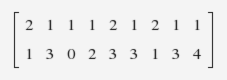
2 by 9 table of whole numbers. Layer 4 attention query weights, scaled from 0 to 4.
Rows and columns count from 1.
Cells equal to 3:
4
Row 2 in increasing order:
0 1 1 2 3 3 3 3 4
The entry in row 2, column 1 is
1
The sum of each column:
3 4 1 3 5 4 3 4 5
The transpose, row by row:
2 1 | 1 3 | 1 0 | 1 2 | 2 3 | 1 3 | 2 1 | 1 3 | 1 4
